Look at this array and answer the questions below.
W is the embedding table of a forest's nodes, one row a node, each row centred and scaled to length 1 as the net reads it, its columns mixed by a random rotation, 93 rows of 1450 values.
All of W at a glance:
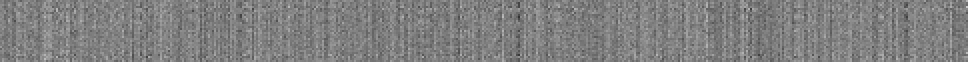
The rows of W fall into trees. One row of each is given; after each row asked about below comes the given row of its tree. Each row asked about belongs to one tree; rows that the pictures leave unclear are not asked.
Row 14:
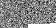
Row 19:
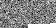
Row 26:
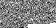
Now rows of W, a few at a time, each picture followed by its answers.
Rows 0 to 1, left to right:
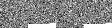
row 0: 14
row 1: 26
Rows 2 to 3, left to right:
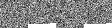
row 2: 14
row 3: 19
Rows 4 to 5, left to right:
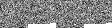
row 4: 26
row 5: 26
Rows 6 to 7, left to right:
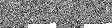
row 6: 26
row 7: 26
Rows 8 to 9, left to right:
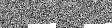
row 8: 19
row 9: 26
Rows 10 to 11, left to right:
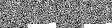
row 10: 26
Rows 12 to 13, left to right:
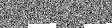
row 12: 14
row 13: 14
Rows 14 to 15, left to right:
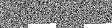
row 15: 14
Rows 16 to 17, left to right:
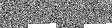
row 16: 14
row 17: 19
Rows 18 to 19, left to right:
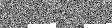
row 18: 19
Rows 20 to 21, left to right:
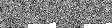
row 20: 26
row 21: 26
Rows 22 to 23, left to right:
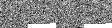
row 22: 14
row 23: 26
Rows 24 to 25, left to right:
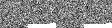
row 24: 26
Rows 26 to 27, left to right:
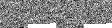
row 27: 19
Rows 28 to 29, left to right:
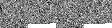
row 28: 26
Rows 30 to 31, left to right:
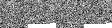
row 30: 26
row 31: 19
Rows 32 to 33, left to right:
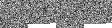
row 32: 19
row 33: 14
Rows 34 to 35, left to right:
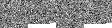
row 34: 19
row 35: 14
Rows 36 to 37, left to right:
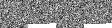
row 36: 26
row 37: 14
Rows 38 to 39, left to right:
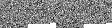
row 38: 19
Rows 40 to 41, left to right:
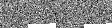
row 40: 14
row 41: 19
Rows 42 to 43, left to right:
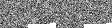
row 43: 14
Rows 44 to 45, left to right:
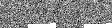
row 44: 19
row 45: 26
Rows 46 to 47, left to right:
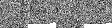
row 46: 26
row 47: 26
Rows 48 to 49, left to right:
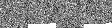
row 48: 14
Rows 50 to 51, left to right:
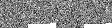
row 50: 14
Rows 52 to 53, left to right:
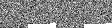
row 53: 14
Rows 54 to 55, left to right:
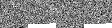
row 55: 14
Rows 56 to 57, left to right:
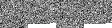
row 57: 14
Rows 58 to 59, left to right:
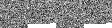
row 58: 19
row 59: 26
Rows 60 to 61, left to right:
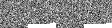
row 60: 26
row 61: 14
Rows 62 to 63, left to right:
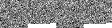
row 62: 19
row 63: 26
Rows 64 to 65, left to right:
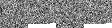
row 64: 26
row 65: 14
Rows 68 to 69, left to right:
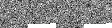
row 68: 19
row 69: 26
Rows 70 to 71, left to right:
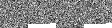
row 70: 14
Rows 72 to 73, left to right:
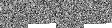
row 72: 14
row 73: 14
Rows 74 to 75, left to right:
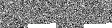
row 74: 26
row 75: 19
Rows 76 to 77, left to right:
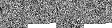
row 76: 26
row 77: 26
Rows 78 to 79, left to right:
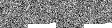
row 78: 26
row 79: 26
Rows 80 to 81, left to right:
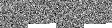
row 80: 14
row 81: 26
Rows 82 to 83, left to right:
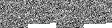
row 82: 26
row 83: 26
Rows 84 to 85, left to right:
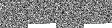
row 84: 14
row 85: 14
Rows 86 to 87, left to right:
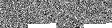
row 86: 14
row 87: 26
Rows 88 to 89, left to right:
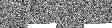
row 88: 26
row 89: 14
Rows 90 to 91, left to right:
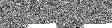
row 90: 26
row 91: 26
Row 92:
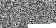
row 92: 19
